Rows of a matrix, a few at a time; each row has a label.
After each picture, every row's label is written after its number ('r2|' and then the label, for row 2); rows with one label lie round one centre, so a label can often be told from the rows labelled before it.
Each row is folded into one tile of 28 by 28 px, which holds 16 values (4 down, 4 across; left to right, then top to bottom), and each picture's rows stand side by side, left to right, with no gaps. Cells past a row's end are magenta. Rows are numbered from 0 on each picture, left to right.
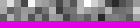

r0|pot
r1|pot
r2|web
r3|pot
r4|web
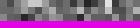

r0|web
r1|pot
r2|web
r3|web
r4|web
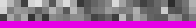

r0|pot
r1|pot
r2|pot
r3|web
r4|pot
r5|web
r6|web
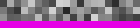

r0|web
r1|pot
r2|pot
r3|pot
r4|web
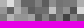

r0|pot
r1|web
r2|web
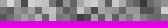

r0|pot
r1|pot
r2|web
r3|pot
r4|pot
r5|web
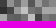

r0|web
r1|web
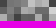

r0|web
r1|pot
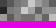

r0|web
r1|pot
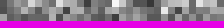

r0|web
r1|pot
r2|pot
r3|web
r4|pot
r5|web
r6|pot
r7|pot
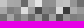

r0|pot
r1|pot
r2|pot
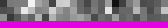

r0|web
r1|pot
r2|pot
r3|web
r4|web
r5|web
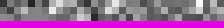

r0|web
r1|web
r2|pot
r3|web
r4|pot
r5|web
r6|web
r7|pot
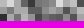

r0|pot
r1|web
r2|pot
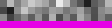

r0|web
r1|pot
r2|pot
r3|web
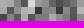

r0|pot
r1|pot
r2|web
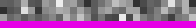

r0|web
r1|web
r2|pot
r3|web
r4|pot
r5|web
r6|pot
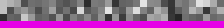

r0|pot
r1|web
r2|web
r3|web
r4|web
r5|pot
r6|web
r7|pot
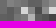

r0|web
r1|web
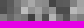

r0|web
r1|pot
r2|web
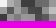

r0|pot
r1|web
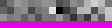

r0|web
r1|web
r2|web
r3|pot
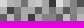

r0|pot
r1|pot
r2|pot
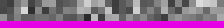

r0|web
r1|web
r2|web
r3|pot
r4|web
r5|web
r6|web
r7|pot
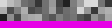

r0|pot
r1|web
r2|web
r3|pot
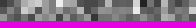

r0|web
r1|pot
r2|pot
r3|web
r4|web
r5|web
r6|web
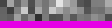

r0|web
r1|web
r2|pot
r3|web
